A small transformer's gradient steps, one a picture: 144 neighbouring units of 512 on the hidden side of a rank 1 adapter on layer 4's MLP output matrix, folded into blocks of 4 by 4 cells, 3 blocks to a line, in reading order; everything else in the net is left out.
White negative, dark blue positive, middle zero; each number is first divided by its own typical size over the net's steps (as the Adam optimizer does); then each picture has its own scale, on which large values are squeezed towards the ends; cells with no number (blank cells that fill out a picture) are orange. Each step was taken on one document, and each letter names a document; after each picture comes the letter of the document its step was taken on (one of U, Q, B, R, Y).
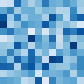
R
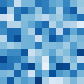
R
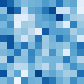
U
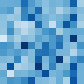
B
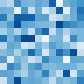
U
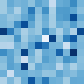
B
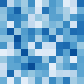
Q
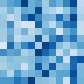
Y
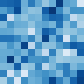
U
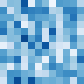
Y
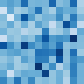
B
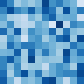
U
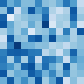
R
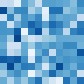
R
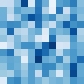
B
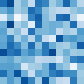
Q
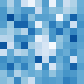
B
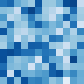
Q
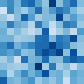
B
